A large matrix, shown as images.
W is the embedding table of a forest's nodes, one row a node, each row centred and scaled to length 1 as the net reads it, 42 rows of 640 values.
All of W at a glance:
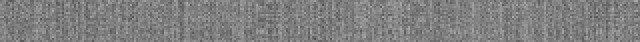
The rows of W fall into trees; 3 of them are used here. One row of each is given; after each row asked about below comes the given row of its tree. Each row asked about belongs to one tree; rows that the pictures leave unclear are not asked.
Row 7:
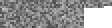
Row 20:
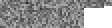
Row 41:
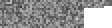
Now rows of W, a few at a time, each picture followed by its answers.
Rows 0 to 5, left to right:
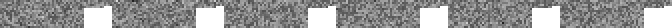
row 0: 41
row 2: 20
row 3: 41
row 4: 20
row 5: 20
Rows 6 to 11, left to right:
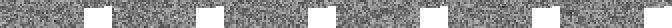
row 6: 20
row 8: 7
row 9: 20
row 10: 7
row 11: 41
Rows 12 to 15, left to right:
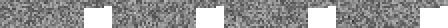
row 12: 20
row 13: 20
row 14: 41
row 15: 7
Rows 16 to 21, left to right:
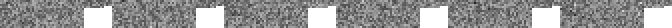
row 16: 20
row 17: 20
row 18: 41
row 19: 41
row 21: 41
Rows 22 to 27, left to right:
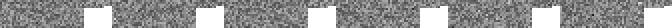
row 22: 7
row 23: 20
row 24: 7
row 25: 41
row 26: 20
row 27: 41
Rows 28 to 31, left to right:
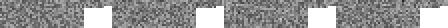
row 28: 7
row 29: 20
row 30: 7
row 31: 7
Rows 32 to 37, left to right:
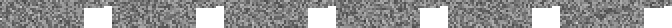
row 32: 7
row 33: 7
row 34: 7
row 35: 41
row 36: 7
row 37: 20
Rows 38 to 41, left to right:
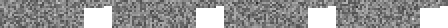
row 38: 7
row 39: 20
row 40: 7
